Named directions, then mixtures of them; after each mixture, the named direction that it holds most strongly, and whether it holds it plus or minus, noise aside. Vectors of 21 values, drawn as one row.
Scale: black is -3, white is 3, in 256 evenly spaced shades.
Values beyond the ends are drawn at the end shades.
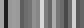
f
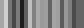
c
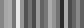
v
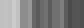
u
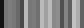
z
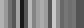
c, plus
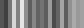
c, minus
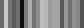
c, plus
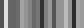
f, minus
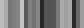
z, minus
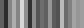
c, minus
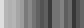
u, plus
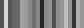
f, minus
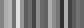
v, plus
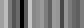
c, plus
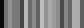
z, plus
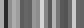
f, plus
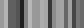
c, plus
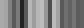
c, plus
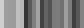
z, minus
